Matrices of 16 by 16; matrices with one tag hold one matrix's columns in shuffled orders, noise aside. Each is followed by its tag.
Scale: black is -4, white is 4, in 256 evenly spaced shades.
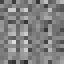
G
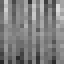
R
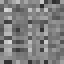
G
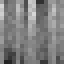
R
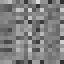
G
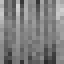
R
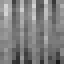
R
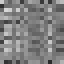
G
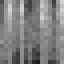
R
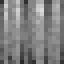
R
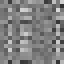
G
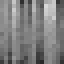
R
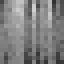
R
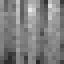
R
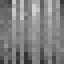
R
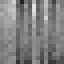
R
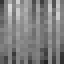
R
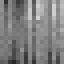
R
